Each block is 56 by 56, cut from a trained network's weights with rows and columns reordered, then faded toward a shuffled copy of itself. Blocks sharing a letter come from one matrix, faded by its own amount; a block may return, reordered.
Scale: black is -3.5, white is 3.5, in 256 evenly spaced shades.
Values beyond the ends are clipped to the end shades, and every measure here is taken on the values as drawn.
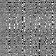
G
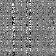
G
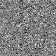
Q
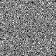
Q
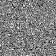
Q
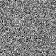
Q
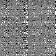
G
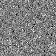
Q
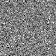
Q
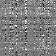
G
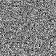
Q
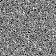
Q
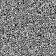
Q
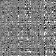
G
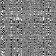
G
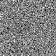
Q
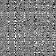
G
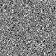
Q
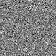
Q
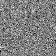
Q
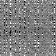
G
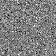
Q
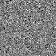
Q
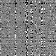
G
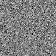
Q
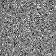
Q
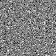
Q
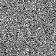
Q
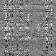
G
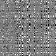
G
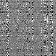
G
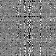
G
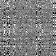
G
